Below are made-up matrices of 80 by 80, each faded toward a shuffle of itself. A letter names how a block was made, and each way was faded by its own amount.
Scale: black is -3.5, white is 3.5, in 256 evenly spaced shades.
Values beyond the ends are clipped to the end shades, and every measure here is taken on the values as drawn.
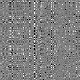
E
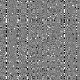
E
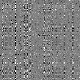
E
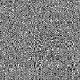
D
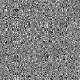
D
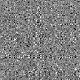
D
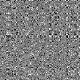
D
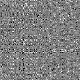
D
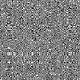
D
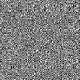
D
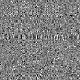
D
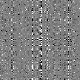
E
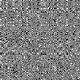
D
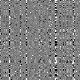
E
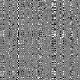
E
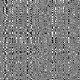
E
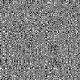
D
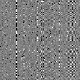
E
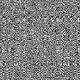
D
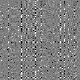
E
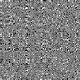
D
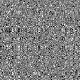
D
